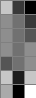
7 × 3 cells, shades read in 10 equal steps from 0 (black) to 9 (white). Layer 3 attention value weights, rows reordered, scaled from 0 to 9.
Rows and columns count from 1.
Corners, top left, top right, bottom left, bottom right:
7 0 6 9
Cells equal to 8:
0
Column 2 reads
2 4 4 4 4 1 0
